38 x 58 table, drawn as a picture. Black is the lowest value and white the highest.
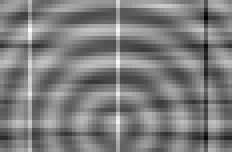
Rings: centred on the bottom middle. Stripes: horizontal, repeating 5 times. Odd lines: columns 8, 30 and 52. Histogram: bell-shaped.
